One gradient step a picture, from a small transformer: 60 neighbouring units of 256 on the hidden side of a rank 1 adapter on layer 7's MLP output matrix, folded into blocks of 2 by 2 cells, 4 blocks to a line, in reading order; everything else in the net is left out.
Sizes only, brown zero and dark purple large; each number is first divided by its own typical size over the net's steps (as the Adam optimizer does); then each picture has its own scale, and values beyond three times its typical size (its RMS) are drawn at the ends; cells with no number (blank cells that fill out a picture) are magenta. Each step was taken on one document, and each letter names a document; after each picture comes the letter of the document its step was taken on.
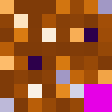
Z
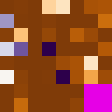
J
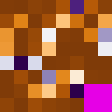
Z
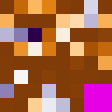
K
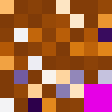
Z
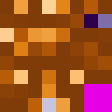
K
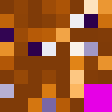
K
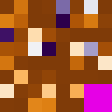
K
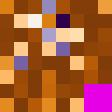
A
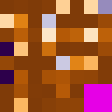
J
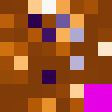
A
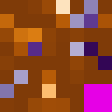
K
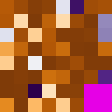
Z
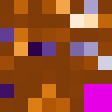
K
